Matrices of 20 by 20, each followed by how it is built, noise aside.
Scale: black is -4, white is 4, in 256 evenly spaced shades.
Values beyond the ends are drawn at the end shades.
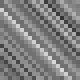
Toeplitz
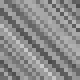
Toeplitz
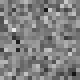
noise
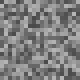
noise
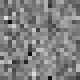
noise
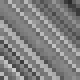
Toeplitz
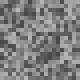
noise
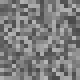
noise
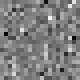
noise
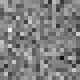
noise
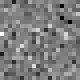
noise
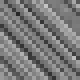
Toeplitz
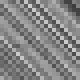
Toeplitz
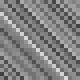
Toeplitz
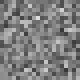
noise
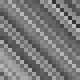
Toeplitz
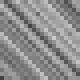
Toeplitz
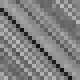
Toeplitz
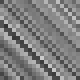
Toeplitz
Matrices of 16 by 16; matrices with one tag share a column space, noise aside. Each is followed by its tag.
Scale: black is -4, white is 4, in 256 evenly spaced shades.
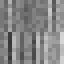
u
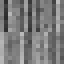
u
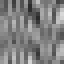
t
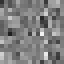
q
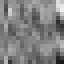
t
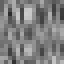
t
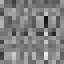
q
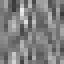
t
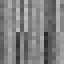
u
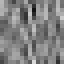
t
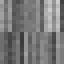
u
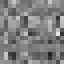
q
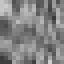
t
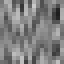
t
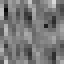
t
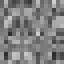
q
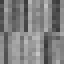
u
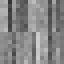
u
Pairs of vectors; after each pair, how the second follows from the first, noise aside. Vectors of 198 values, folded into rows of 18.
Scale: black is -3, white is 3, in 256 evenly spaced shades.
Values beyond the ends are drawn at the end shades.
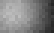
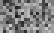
shuffled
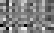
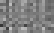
shrunk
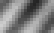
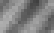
shrunk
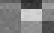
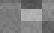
shrunk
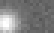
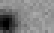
negated
